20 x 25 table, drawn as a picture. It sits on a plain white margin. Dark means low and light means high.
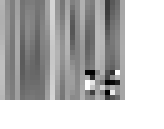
The bottom right is the roughest part. No overall slope runs across the table. Streaks run downward. An odd patch, rougher than its surroundings, sits in the bottom right.
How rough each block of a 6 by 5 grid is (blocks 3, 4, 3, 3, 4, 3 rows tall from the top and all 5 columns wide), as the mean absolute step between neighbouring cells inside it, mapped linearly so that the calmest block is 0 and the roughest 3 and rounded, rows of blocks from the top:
1 0 1 1 1 / 1 0 1 1 1 / 1 0 1 1 1 / 1 0 1 1 1 / 1 0 0 3 3 / 1 0 1 2 3
